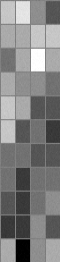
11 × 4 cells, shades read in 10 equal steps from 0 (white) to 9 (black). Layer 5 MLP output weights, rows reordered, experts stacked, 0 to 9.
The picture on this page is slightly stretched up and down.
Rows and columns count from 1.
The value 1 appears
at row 1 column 2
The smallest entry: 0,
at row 3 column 3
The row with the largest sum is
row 10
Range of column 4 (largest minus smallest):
5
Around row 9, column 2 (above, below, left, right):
7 7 6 5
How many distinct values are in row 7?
2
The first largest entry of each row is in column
4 1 1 4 3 4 3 2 2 1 2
